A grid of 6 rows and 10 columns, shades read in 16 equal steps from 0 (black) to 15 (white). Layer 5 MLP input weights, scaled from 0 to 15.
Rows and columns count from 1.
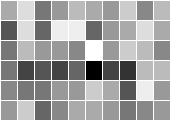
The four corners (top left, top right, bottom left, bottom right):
10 11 9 9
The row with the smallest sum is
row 4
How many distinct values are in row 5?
7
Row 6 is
9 12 6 8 10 10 9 7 8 9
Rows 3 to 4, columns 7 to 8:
9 12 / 4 3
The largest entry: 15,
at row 3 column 6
